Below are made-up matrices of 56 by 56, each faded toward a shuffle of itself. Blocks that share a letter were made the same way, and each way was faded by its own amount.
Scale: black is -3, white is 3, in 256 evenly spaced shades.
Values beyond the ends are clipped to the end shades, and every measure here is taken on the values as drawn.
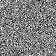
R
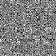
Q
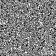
R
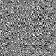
Q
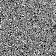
R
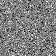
R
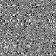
Q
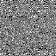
Q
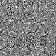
Q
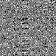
Q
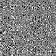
Q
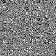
Q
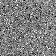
R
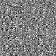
Q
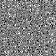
Q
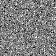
R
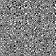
Q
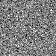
R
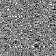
Q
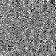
Q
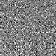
Q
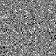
Q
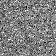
R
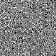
Q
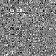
Q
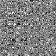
Q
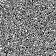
R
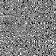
Q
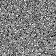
R
